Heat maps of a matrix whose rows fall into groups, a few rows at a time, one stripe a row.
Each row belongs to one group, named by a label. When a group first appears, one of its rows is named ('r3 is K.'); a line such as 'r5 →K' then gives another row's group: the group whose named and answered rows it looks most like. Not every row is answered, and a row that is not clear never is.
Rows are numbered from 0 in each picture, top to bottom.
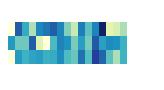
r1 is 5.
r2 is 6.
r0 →6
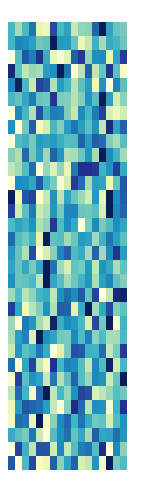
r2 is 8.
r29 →5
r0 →5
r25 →8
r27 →8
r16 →5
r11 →8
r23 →8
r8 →6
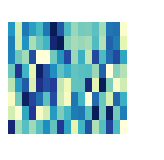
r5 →8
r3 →6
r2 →5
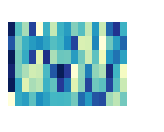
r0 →5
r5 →6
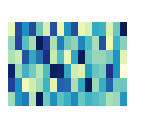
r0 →8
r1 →6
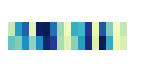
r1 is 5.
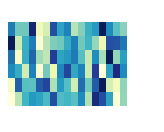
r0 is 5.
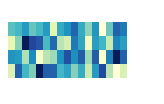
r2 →5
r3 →6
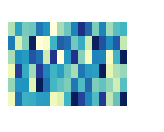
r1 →5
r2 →8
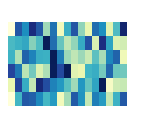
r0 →8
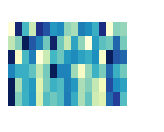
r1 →8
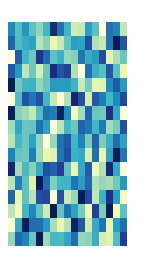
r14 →8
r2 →6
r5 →8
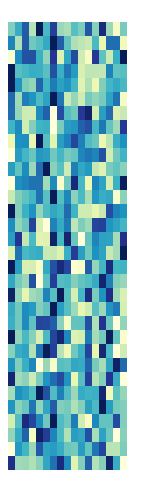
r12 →6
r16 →8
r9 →6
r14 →5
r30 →6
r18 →5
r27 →5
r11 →8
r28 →8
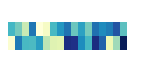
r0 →5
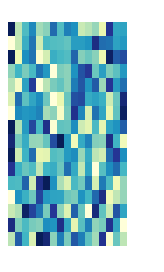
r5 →8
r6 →8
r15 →6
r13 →8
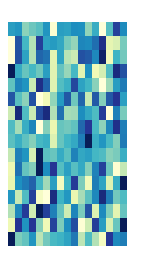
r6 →6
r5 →5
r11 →8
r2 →6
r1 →6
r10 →6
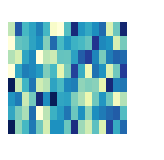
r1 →6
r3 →8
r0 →8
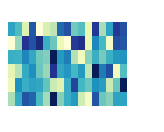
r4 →8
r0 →5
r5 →8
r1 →8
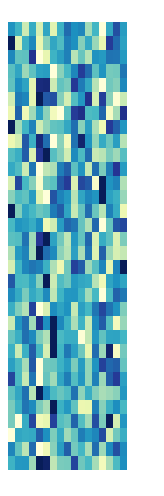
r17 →8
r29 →6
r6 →8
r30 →5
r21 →6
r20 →5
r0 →5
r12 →5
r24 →5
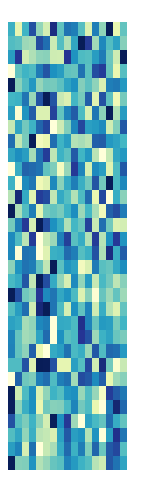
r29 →5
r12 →6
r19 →6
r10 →8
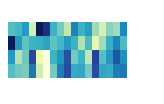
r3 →5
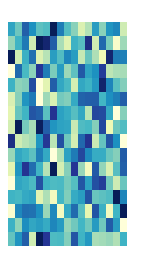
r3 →6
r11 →6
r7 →6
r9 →8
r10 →8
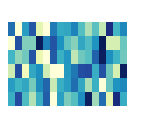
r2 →5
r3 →8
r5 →6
